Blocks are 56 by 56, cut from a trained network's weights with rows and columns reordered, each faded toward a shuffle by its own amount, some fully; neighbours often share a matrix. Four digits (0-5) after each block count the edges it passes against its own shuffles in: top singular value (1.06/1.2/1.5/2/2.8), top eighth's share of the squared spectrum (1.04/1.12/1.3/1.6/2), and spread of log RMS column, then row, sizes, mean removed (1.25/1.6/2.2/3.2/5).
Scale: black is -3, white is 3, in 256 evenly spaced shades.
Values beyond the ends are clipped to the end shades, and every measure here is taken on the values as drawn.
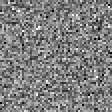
0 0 0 0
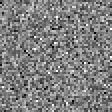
0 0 0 0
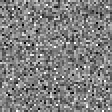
0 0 0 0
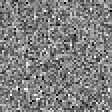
0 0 0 0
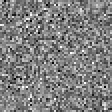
3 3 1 1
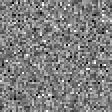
2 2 0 1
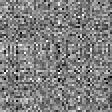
4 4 1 2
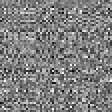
4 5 1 3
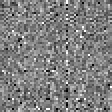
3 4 2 1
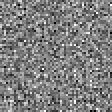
3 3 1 2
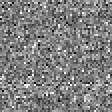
2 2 0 0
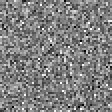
1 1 0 0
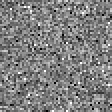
0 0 0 0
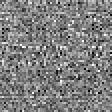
3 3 1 2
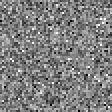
1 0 0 0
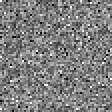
0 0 0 0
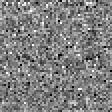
2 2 0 0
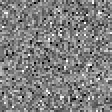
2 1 0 0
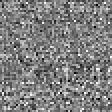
3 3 0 2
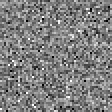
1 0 0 0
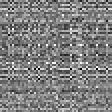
4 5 1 4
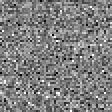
3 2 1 1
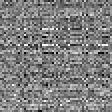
4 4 1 3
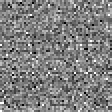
3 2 1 1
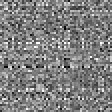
4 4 1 3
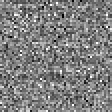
2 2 0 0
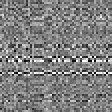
5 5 1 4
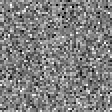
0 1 0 0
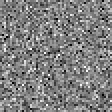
1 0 0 0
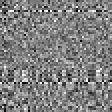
4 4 1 3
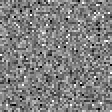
1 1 0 0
